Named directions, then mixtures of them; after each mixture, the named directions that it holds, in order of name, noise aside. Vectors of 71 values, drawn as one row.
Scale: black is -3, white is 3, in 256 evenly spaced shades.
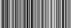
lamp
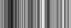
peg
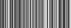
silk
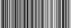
lamp, silk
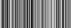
lamp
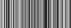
silk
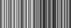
lamp, peg, silk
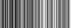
lamp, peg, silk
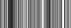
lamp, peg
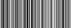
lamp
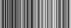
lamp, peg, silk
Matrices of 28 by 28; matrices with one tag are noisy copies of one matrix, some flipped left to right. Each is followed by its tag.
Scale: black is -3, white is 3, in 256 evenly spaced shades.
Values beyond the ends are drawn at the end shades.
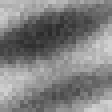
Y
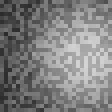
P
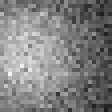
P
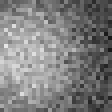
P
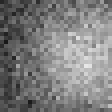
P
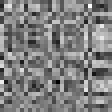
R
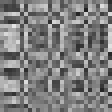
R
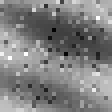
Y
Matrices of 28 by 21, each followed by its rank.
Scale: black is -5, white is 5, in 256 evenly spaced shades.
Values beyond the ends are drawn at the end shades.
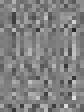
three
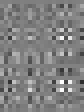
two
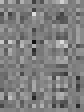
three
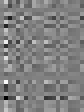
two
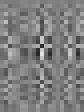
two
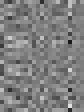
three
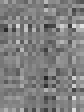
three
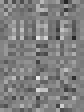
three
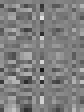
two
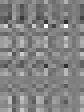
two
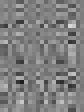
two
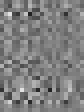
three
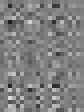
three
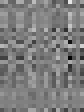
two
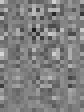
three
